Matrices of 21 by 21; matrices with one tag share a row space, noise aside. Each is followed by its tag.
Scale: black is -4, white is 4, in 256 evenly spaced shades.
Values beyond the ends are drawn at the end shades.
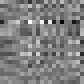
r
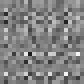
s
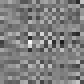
r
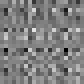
s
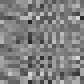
r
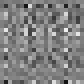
s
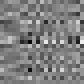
r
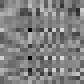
r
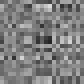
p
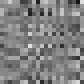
r
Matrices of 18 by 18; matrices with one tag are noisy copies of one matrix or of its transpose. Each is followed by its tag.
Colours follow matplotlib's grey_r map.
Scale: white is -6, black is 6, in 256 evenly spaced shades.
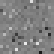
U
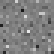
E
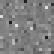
E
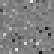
U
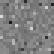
E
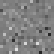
U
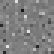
E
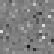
U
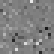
U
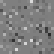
U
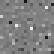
E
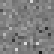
U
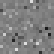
U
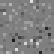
U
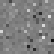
U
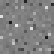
E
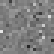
U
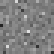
E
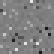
U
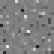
E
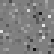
U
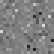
U
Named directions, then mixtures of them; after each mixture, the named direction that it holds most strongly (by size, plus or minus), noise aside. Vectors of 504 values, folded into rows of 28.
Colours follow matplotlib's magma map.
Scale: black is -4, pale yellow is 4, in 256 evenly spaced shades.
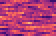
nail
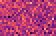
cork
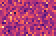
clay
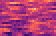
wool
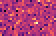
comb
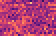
cork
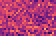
cork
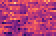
wool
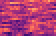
wool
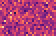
clay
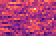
wool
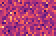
clay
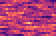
nail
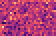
clay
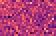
cork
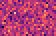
clay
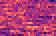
nail
